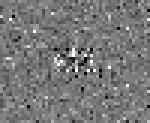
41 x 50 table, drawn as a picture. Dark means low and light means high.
Slope: none. Mirror symmetry: none. Stripes: none. Roughest part: centre. Odd patch: rougher, in the centre. Histogram: heavy tails on both sides.
